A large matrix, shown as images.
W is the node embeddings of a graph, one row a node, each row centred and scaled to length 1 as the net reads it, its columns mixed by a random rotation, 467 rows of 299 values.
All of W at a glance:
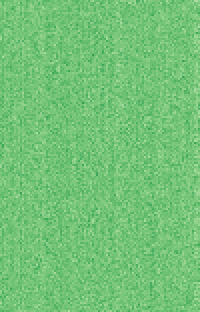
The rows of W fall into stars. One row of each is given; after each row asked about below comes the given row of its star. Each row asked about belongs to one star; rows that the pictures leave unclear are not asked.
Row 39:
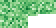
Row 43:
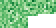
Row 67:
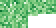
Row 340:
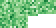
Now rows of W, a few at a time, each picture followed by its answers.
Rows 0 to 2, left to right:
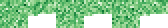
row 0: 67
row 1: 39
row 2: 39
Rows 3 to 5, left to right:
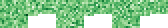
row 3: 67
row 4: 43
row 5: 43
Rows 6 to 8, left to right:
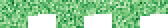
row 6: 43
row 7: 39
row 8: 340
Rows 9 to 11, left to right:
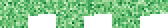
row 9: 340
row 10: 43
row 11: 67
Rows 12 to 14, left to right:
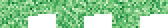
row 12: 43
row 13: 67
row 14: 340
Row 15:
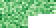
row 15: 39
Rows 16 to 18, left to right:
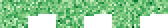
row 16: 43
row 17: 340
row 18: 67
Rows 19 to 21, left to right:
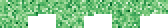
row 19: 43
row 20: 43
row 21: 67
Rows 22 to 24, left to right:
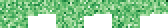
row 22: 43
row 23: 67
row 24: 67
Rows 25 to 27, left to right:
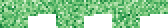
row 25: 340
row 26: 39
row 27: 340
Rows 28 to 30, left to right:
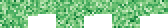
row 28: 39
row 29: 39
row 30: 67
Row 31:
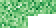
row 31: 43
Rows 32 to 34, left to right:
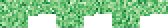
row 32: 340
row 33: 67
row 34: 340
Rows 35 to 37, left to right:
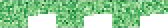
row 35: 39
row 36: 39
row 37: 67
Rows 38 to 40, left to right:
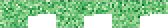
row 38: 340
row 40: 39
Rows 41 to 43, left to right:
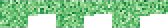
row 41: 39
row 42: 67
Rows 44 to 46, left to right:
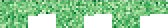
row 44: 67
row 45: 67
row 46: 340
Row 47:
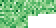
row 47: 67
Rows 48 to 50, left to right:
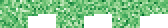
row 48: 340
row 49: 43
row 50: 340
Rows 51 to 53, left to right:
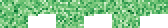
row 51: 67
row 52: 39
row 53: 43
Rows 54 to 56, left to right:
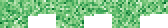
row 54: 67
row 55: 39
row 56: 67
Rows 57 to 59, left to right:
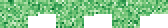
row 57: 43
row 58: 43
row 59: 67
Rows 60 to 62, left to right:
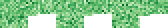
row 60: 39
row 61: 39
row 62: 340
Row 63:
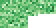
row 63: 39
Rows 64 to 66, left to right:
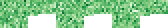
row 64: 67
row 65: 39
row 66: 340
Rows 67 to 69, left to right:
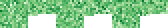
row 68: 340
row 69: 39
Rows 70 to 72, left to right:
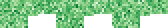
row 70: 67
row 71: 340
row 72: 67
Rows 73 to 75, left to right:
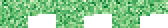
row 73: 340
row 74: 39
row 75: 67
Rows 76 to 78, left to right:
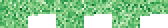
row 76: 39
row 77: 67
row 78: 43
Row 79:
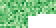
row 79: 67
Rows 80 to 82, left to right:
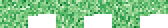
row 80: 43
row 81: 340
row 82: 340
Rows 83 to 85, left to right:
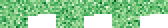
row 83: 340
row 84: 340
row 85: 43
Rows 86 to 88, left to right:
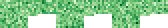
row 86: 340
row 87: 43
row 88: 67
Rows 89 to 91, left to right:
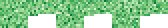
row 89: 340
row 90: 39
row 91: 340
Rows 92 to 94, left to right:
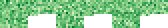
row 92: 39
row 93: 340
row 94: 67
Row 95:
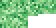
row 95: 43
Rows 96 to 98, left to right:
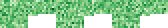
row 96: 67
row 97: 43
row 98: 67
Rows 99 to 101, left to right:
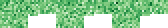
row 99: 39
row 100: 43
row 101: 67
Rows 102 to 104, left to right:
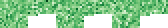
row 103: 39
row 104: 43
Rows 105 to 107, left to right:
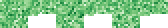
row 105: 67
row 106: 67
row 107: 43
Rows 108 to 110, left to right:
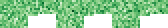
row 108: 43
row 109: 39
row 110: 43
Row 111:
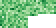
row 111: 340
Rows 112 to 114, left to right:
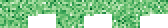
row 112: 39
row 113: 67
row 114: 39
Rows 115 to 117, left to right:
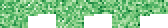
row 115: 340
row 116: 39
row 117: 43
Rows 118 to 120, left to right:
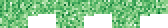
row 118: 39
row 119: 43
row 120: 67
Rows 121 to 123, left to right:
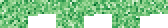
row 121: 39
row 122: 67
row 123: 340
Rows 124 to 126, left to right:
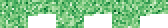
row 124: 39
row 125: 67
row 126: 39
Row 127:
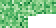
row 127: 340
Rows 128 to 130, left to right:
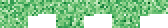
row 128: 43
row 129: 340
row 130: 39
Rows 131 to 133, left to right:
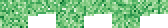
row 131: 39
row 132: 67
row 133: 67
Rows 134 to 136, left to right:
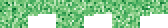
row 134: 67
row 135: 67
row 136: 43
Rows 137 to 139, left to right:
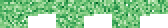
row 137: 39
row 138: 43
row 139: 43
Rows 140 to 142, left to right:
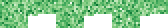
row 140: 67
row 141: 67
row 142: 43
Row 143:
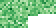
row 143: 340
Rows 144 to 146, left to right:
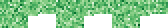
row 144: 67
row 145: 43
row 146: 43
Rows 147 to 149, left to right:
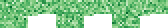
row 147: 340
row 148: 340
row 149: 67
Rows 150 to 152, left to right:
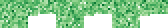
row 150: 39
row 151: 67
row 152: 43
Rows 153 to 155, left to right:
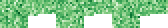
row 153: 67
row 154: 43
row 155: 39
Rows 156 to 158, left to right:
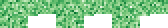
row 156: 340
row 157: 67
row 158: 43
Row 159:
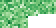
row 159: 39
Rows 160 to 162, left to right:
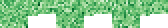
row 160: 67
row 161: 67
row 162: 67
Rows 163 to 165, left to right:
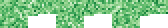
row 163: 340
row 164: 67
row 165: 340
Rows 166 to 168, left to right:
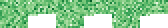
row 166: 67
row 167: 43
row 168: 39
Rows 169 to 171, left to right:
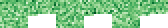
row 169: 43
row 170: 340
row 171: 43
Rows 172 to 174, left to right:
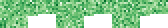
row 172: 43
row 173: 39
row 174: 39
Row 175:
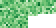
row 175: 67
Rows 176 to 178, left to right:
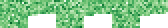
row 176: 39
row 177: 340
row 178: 67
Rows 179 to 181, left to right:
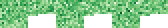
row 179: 39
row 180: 67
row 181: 67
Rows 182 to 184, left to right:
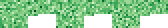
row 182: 340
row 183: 43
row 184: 43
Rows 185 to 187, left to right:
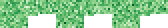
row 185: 43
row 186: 67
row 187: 67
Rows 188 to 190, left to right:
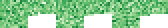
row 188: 39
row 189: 39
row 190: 340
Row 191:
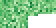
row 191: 67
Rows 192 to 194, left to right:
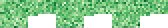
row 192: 43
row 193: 43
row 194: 43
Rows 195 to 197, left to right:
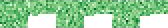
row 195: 67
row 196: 340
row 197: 340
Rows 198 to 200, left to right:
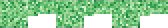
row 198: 43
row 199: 43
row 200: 43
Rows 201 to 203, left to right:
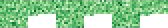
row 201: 340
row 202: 39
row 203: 67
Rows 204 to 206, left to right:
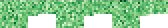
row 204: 340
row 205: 43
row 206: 39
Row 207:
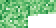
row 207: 39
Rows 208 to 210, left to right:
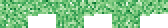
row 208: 43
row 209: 67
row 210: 67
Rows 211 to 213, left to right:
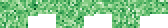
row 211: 43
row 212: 67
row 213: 340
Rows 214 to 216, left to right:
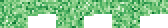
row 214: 340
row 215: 340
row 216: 39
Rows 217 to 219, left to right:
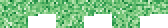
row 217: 43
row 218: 43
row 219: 43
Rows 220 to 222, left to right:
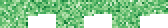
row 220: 43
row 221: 39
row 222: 67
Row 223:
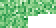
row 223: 340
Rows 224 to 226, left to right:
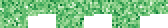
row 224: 43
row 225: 340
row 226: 340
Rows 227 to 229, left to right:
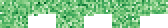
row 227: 67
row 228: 43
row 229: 39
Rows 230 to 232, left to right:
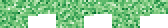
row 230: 67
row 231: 39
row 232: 340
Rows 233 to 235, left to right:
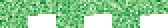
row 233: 340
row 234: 39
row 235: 67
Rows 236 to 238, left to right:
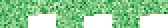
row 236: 39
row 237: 340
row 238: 340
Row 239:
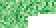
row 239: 39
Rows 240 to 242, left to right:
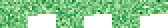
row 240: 340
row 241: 340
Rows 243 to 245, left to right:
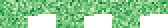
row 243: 340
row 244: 340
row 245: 43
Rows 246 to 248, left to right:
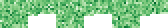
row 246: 67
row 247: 67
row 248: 67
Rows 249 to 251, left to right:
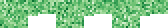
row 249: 43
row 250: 43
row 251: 43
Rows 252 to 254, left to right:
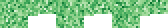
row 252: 340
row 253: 67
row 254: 67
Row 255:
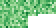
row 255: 67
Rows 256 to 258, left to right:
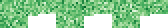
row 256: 67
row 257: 39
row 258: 43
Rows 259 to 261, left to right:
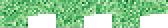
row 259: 43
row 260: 39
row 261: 39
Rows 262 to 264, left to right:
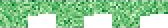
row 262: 43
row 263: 39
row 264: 340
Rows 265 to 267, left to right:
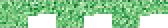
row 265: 43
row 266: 67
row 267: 340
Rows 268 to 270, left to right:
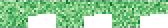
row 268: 340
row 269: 43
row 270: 39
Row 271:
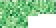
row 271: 43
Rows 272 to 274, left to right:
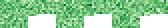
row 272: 340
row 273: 43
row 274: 340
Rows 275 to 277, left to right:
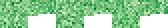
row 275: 43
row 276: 43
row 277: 340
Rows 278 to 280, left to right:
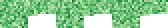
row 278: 67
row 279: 340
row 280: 39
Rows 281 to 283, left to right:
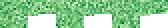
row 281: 340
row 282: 340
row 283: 39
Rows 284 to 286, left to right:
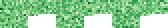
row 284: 340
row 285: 39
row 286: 67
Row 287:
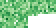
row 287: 67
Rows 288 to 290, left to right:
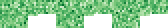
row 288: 67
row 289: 67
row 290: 43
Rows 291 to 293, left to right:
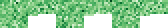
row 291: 67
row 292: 67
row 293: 340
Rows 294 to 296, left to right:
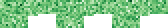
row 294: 67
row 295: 67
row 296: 340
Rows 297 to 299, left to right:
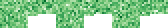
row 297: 340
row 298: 67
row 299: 43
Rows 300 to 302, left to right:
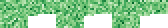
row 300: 340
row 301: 39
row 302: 39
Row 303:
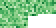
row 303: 340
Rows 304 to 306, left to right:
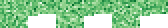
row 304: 340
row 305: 43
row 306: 43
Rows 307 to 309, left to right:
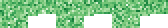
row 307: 43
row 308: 340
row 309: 43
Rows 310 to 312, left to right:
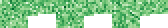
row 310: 43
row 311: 39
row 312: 67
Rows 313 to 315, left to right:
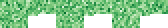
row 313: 67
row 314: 67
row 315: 340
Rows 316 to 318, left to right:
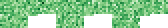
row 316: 340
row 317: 43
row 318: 340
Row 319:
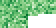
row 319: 67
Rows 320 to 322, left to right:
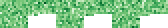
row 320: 43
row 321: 340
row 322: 340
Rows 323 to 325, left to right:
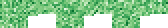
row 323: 39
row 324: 67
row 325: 340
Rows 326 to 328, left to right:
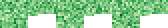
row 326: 340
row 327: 39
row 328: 39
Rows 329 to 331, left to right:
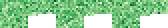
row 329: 39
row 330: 39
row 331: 67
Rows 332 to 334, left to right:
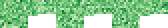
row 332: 39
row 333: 67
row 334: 340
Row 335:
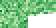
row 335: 67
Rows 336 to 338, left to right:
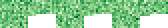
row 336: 39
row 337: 39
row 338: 340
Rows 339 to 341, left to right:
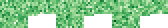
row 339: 67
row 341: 340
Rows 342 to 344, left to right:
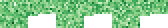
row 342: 67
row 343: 39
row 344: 43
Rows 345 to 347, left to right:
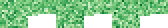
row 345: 43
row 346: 67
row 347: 43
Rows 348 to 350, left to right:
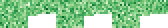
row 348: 67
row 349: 67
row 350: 43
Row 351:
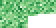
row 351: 39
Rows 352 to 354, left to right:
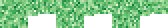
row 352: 43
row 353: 67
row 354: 67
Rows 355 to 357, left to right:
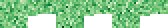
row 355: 340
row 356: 67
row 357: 67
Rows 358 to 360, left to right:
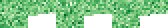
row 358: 39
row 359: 67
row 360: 43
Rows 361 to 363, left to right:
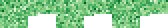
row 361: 39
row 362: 340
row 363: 39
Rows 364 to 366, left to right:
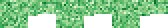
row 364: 340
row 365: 43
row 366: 340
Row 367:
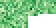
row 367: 43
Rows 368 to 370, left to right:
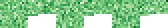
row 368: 340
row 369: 43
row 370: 39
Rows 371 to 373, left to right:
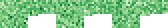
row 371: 340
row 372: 43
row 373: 67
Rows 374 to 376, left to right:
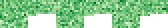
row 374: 39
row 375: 67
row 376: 67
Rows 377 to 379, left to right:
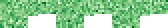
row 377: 340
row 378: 67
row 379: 39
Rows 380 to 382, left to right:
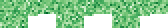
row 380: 67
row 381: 43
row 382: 43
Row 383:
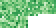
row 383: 43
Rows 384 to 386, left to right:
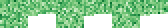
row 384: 39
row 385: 43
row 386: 67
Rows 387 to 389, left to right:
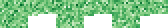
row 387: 67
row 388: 340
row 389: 340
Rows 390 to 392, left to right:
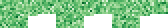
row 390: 340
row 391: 340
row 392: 340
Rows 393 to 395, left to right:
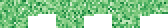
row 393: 67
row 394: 67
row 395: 340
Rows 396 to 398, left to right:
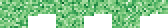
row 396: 43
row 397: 43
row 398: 67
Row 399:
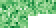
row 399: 43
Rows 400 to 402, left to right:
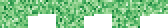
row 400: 43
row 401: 340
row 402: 67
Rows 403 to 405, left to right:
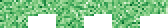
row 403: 340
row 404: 340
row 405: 39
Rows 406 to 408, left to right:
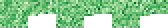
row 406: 67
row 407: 340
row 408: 340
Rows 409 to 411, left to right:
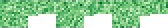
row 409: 39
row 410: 340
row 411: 43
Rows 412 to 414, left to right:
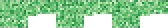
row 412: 39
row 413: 39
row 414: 67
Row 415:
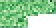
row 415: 43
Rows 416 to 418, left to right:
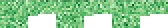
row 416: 67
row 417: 39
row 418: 340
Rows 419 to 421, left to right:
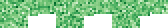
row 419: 43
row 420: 340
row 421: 43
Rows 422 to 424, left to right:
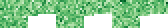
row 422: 340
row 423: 39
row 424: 43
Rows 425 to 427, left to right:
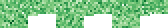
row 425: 39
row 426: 340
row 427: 43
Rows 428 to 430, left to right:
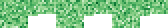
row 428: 39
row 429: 43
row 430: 43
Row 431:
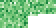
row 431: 67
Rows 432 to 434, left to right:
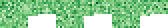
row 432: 43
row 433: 43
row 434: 67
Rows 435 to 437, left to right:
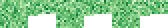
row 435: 67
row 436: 39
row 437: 340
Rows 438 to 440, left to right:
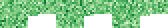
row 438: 340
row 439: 39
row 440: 39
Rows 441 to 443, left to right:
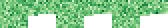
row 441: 43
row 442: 39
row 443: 39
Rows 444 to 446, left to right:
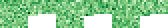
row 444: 39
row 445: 340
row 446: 340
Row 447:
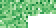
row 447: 39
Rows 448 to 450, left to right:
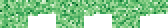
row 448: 67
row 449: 67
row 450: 39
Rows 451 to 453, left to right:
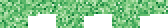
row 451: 43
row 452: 340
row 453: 340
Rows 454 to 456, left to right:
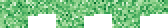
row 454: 67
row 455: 43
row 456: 67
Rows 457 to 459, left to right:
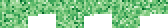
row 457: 39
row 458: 39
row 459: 43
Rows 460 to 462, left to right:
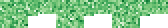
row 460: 43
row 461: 43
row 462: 43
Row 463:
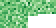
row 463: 340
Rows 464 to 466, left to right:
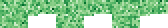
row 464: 67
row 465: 340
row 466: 39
